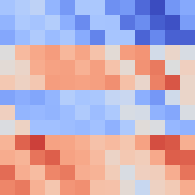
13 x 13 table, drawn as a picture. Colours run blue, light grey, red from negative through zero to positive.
Stripes: horizontal, repeating 2 times. Average level on the scale: 50%. Calmest part: bottom middle. Ninth with the lowest average: top right. Ninth with the highest average: bottom left.
